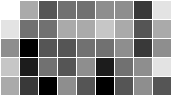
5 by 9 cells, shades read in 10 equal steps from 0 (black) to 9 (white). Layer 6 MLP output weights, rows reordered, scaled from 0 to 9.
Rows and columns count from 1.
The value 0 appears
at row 3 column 2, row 5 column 3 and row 5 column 6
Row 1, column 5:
4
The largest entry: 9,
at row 1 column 1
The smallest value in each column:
5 0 0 3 3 0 3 2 3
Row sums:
46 50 31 38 27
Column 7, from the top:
5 6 5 4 3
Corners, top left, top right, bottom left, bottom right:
9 8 6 3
